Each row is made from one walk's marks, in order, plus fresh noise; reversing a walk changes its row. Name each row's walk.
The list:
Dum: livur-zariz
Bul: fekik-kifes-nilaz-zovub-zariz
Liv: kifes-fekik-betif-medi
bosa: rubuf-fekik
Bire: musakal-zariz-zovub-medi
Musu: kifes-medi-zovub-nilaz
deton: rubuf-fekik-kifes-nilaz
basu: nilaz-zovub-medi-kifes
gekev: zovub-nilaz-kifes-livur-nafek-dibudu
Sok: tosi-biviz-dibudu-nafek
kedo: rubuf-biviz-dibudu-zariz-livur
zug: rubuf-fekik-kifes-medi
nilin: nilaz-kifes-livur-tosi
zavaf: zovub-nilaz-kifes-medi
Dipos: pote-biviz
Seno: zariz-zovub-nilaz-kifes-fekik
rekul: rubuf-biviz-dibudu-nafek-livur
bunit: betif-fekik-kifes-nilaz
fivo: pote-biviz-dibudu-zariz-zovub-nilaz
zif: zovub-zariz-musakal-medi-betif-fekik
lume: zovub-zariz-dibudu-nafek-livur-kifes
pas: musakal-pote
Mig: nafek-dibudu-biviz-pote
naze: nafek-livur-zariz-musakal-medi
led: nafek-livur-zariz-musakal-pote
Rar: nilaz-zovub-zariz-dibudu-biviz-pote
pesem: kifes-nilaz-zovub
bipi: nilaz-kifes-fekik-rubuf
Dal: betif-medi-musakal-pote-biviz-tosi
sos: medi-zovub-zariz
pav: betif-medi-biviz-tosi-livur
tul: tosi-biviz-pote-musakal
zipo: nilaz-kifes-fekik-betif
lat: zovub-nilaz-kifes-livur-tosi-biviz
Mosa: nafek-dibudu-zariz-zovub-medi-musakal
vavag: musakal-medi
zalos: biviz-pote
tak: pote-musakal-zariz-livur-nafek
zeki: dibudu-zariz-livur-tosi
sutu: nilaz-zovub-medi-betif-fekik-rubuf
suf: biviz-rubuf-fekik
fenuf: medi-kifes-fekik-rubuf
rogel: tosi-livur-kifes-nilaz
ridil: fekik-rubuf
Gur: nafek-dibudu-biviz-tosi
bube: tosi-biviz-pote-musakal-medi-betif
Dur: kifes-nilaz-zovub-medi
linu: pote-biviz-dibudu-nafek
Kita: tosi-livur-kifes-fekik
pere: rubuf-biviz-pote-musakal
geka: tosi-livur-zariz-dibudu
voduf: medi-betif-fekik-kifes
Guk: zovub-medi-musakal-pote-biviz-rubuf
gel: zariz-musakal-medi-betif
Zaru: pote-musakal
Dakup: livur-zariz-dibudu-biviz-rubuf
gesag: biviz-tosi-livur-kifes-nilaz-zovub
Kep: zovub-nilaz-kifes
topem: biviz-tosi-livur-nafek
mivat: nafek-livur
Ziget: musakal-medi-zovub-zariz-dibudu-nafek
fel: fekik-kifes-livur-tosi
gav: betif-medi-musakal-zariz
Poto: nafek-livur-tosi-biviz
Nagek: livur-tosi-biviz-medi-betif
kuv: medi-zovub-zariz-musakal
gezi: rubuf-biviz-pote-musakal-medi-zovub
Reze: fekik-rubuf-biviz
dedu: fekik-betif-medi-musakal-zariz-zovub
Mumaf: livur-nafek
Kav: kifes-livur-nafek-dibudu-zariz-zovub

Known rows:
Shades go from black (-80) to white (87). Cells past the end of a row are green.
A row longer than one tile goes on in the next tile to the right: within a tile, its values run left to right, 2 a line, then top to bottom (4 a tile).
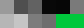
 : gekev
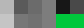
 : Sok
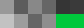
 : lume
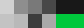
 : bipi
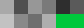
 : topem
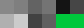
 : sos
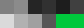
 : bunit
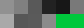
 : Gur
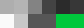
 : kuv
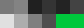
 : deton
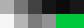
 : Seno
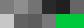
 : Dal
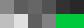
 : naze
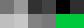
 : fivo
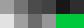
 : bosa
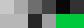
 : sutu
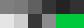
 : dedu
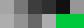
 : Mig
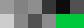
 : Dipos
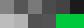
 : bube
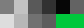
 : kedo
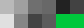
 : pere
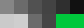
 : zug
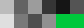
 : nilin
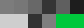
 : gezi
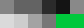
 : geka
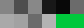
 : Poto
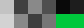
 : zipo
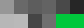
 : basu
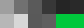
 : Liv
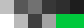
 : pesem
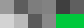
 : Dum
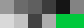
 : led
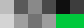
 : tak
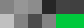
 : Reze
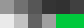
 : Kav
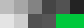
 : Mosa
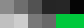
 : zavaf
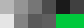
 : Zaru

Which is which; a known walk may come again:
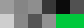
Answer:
Dipos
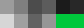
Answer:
suf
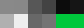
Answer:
Bire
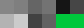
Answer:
sos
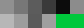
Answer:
zalos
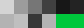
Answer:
fenuf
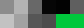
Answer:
rekul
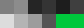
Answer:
bunit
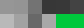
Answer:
Guk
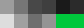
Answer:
bosa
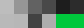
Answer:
ridil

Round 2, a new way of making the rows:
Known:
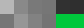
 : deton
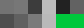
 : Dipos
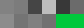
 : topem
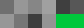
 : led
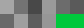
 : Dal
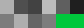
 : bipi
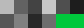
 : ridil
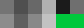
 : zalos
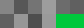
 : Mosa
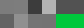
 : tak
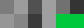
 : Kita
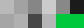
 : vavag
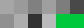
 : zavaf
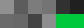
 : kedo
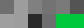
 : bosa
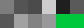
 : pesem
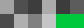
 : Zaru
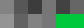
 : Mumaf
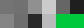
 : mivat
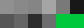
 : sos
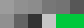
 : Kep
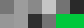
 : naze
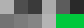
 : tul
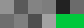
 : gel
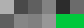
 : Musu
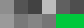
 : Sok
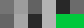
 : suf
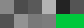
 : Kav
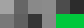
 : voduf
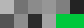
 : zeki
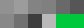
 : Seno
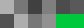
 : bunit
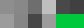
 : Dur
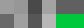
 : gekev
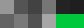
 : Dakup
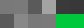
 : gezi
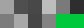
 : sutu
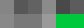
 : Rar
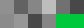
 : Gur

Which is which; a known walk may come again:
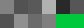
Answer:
Kav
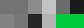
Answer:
mivat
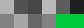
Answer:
bipi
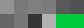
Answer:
lume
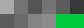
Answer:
pere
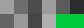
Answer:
Guk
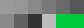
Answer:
Kep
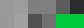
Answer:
zug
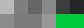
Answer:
rogel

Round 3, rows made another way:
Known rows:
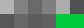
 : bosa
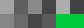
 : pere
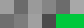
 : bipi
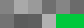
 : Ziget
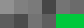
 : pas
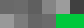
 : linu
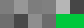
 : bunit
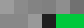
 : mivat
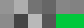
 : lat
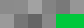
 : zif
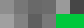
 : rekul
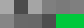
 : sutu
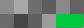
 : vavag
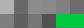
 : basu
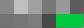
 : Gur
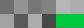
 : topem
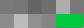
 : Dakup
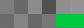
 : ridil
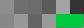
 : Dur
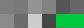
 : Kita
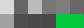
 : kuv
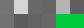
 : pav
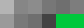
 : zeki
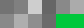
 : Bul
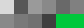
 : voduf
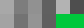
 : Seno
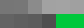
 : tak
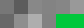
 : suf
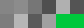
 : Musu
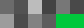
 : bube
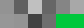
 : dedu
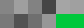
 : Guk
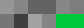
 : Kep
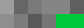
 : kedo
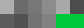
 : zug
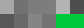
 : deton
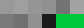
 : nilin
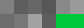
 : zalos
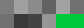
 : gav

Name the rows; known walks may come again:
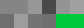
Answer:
Reze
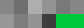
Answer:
naze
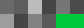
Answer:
bube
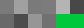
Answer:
bunit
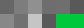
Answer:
rogel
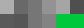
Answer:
zug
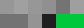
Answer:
nilin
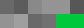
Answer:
fivo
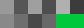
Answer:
gezi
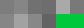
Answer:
Dum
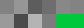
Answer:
gekev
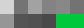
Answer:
sos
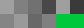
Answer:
pesem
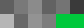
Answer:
Sok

